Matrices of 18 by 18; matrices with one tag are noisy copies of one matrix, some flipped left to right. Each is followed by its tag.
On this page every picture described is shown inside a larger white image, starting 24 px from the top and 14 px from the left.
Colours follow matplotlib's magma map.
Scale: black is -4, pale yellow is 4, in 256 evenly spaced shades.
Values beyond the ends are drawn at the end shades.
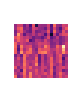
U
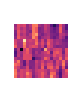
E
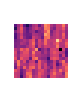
E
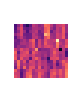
E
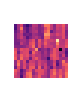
E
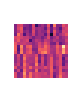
U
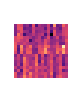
U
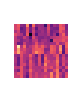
U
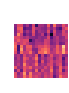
U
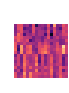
U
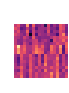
U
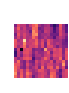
E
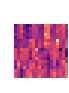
E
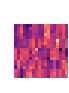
E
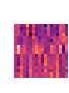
U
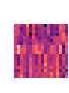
U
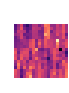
E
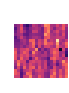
E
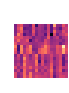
U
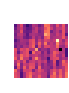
E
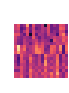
U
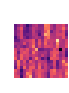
E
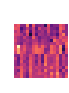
U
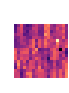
E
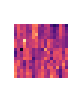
E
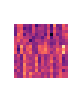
U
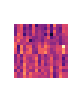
U
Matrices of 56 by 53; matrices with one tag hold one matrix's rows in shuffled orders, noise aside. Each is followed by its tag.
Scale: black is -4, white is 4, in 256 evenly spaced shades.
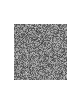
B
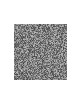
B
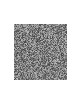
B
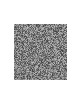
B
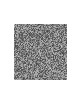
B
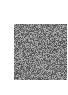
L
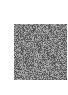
L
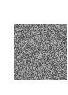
L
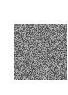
L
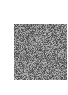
L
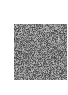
L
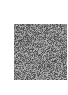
L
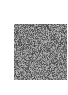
L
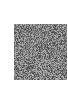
L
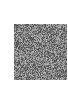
L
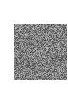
L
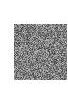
L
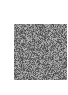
B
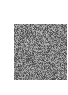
L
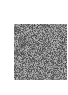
B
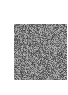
B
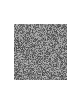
L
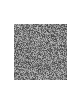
L
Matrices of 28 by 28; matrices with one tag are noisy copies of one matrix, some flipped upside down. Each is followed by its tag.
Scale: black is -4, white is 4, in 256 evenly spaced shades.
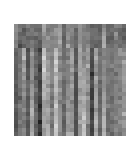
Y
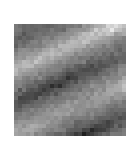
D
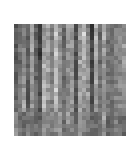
Y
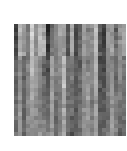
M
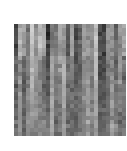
M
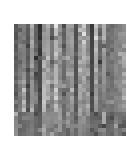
Y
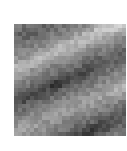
D
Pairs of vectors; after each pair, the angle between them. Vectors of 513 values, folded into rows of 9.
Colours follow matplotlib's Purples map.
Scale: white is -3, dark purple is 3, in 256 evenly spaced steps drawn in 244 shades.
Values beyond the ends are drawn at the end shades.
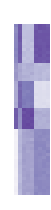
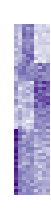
nearly opposite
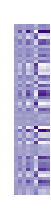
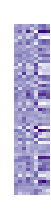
nearly parallel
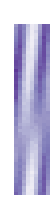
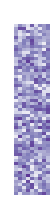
orthogonal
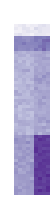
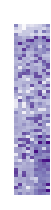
partly aligned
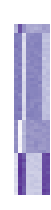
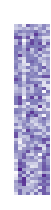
partly aligned
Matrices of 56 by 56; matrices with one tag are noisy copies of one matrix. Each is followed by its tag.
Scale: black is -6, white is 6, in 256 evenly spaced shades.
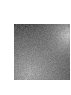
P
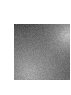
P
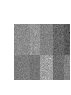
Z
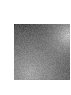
P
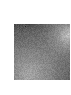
P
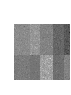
Z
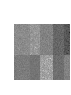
Z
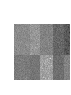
Z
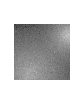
P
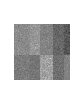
Z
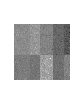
Z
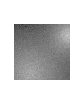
P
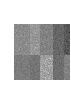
Z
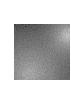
P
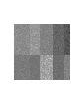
Z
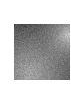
P
